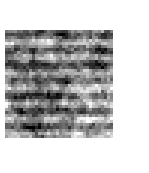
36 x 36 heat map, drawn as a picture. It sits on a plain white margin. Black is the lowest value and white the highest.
Histogram: bell-shaped. Stripes: horizontal, repeating 7 times. Grain: streaks across.
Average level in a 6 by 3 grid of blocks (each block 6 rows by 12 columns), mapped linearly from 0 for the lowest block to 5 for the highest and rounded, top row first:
222 / 020 / 112 / 115 / 224 / 124
